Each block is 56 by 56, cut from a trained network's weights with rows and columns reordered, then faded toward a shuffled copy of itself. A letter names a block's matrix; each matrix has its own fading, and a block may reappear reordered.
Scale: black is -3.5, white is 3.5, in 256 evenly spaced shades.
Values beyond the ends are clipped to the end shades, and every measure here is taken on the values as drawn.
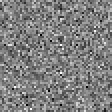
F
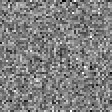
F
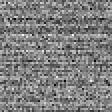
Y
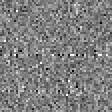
F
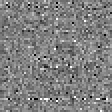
F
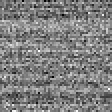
Y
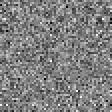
F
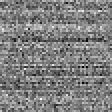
Y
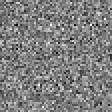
F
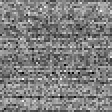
Y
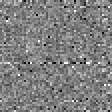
F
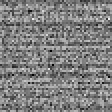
Y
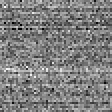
Y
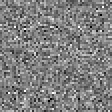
F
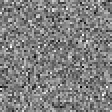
F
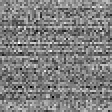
Y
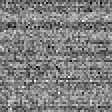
Y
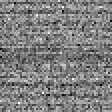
Y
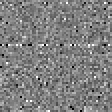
F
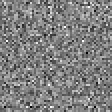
F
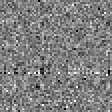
F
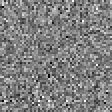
F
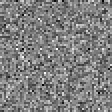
F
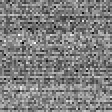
Y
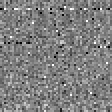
F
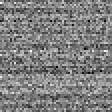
Y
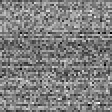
Y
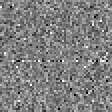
F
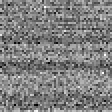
Y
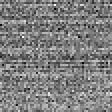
Y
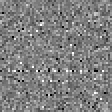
F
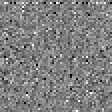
F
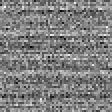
Y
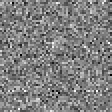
F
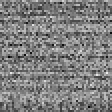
Y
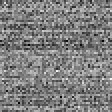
Y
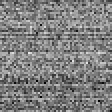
Y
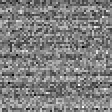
Y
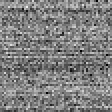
Y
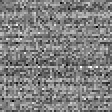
Y
